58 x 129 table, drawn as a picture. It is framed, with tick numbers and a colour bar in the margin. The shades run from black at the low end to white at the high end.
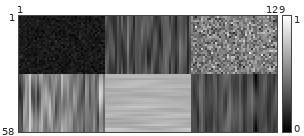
The table splits into 2 rows of 3 panels. Panel 1,1: very low, fine-grained, faint in contrast. Panel 1,2: low, streaked downward. Panel 1,3: middling, fine-grained, strong in contrast. Panel 2,1: middling, streaked downward, strong in contrast. Panel 2,2: high, streaked across, faint in contrast. Panel 2,3: low, streaked downward.
